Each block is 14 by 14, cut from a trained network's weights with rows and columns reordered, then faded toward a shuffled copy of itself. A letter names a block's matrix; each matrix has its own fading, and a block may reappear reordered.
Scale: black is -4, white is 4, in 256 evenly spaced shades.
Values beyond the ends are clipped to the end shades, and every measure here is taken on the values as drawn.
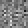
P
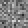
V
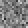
V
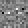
P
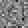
V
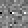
P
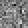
V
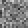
V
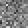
V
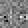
P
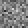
V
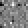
P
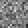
V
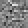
V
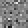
P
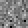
V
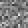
P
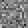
V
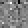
P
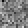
V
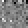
P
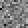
V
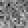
V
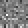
P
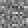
P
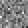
V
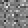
P
